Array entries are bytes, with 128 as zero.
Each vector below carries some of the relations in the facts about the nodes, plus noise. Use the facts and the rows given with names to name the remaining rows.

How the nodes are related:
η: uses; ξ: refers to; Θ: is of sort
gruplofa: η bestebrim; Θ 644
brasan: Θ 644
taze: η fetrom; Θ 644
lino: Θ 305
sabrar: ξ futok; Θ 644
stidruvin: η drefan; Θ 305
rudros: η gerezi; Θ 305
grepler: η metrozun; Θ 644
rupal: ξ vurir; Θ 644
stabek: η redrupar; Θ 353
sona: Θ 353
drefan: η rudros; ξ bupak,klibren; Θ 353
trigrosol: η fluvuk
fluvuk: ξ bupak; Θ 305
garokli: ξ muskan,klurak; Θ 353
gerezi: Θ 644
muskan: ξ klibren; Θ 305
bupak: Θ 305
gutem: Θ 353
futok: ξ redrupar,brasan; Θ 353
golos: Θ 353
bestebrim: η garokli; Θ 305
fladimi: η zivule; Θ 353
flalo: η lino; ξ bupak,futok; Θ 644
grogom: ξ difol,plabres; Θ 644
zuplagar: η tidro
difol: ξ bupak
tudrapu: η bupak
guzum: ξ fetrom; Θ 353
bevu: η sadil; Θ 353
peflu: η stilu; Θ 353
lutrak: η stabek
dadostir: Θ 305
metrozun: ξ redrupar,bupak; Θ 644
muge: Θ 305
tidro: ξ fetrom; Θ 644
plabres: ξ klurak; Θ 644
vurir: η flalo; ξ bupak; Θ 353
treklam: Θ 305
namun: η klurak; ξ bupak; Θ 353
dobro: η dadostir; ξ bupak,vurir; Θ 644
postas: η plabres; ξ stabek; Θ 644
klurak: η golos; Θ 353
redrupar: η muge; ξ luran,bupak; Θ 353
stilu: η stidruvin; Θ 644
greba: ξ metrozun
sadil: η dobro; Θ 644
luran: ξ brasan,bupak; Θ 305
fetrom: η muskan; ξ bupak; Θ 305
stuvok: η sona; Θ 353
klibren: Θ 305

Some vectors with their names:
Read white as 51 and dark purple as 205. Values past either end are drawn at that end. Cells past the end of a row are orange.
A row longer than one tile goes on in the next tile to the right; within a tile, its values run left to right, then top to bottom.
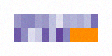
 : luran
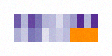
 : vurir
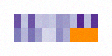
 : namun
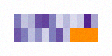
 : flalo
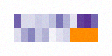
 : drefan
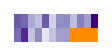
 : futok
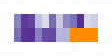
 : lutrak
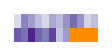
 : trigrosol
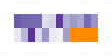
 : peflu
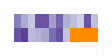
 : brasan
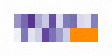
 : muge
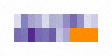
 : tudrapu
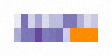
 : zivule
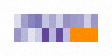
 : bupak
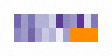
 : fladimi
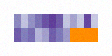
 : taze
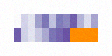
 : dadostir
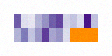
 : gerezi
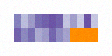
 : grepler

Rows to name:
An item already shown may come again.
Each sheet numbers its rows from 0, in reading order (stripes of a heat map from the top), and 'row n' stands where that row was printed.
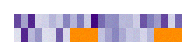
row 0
redrupar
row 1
gutem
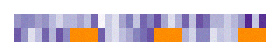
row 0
luran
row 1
dadostir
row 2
vurir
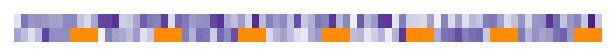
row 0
lino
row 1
stabek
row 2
postas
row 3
garokli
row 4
muskan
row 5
zivule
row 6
grogom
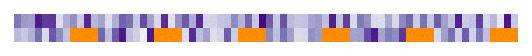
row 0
rupal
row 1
bevu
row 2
redrupar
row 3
namun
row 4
greba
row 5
stilu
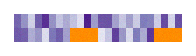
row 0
sabrar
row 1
guzum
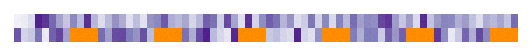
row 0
dobro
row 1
difol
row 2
bevu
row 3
stidruvin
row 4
postas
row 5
luran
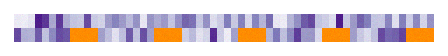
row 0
sadil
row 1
fluvuk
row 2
stidruvin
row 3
gerezi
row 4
fetrom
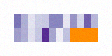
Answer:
rudros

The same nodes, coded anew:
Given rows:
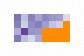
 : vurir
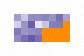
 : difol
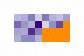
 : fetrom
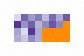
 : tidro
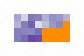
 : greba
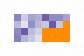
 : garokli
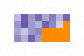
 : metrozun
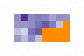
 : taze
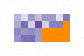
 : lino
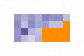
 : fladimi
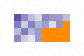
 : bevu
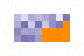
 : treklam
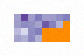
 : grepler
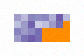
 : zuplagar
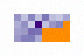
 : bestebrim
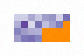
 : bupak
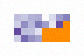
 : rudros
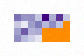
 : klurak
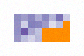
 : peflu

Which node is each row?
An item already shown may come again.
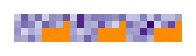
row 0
gerezi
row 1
brasan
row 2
fetrom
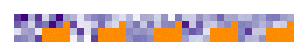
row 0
postas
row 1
redrupar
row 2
fluvuk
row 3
guzum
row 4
futok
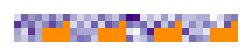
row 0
tidro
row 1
muskan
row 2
dobro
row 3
rudros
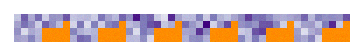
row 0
gerezi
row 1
klibren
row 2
stilu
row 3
fetrom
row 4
flalo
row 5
plabres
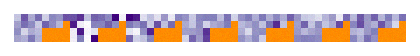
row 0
gerezi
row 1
stabek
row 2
dobro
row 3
lutrak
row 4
grogom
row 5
dadostir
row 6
sabrar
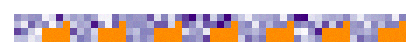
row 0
drefan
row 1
stidruvin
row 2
rupal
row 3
postas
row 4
muge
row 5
sadil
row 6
muge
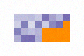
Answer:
klibren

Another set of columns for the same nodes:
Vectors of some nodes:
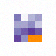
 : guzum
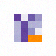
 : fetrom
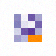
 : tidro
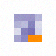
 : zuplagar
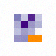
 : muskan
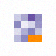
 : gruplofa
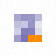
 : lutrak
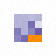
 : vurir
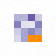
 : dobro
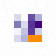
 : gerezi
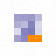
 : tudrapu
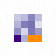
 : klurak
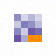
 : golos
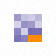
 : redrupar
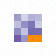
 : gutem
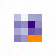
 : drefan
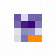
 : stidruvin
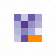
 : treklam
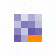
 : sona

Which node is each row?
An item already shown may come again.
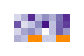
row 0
grogom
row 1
stilu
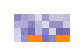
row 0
greba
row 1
redrupar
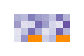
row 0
sabrar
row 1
metrozun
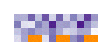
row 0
dobro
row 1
fluvuk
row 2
klibren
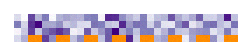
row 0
gerezi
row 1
guzum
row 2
brasan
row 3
postas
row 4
garokli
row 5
sadil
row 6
rupal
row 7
plabres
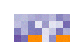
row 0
bevu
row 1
sabrar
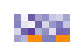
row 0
tidro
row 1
futok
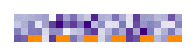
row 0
bevu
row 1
rudros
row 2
peflu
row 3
flalo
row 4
stabek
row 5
sadil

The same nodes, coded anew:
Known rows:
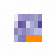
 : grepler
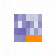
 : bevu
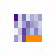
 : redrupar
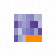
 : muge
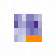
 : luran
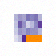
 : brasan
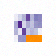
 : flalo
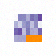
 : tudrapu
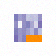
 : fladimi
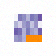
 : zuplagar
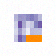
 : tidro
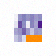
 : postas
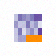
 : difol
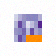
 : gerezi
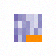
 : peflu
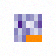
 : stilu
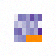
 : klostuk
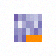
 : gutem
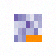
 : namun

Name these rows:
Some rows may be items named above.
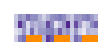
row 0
rupal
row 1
gerezi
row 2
tidro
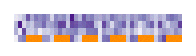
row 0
flalo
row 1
fluvuk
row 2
muskan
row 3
metrozun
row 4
tidro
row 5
sabrar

